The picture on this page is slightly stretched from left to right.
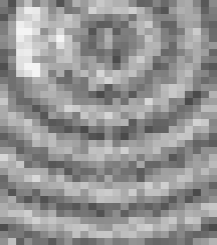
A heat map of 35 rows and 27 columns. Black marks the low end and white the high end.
The top left is the ninth with the highest average. There is no overall slope. No row or column stands out. Rings spread out from the top middle. An odd patch, higher than its surroundings, sits in the top left.
